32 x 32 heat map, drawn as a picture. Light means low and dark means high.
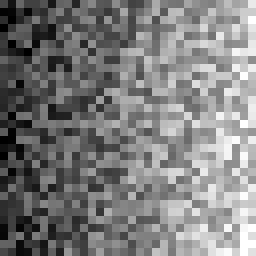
Ninth with the lowest average: bottom right. Slope: up to the left. Stripes: none.
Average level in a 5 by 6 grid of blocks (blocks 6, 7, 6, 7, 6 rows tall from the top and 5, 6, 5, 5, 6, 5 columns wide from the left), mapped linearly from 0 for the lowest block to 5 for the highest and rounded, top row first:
5 4 4 3 2 1 / 5 4 3 2 2 1 / 5 4 3 2 1 0 / 5 4 3 2 1 0 / 5 4 3 2 1 0
